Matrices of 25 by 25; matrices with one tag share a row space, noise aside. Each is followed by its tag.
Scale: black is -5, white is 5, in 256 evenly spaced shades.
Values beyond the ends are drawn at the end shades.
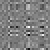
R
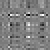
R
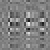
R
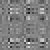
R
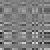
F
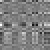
F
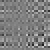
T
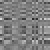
F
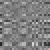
F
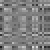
F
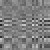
F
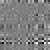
T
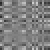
F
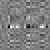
R
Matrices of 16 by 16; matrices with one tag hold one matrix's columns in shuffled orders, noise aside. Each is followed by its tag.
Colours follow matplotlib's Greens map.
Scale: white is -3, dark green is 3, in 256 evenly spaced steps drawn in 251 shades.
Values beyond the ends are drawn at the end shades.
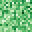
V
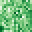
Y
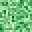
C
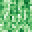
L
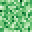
C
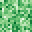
Y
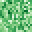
V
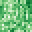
L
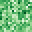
V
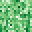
Y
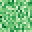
C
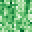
L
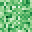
C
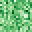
V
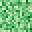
C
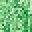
Y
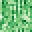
L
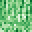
L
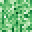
Y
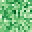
V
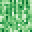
L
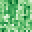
L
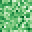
C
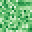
C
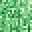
Y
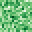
C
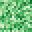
C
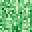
Y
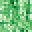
L
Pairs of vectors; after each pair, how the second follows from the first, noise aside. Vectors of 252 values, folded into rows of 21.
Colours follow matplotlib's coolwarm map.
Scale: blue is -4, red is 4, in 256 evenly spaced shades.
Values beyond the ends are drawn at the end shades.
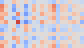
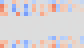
partly zeroed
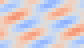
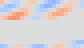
partly zeroed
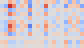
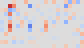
partly zeroed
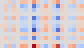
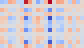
reversed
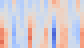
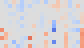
partly zeroed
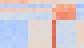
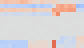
partly zeroed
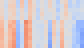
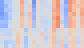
reversed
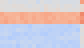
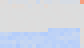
partly zeroed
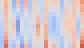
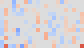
partly zeroed
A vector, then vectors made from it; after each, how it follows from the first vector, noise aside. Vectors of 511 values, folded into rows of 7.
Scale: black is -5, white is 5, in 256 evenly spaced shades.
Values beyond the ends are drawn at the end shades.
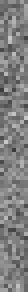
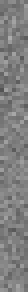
shrunk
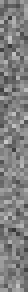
copied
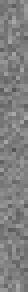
shrunk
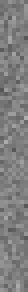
shrunk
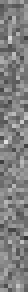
copied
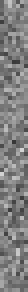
reversed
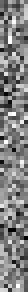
scaled up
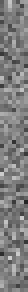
reversed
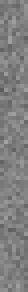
shrunk
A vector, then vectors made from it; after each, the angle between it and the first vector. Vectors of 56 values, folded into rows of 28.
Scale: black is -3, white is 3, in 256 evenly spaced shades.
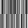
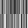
nearly parallel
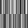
nearly opposite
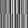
orthogonal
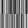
nearly parallel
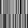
nearly opposite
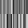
orthogonal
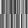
nearly parallel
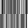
nearly parallel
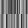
nearly parallel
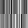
partly aligned
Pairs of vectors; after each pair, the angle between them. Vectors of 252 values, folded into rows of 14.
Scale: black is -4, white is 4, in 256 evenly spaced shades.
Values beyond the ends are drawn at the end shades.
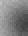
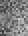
partly opposed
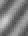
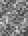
partly aligned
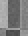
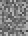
orthogonal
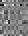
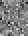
partly aligned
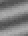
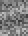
partly aligned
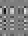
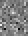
partly aligned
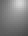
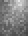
nearly parallel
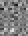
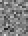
partly opposed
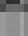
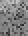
partly opposed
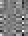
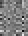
nearly opposite
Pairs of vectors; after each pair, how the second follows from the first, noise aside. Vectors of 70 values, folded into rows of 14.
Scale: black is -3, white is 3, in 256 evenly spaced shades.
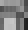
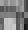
copied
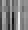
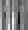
negated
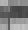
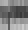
copied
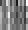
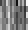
copied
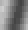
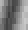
reversed
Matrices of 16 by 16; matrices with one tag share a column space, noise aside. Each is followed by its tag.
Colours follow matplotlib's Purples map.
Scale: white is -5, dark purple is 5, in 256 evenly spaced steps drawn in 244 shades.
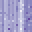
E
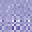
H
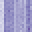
E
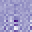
H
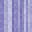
E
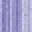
E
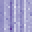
E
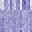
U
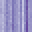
E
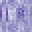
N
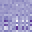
H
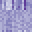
U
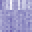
U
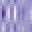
N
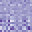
H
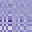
H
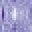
N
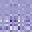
H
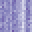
E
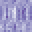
N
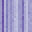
E
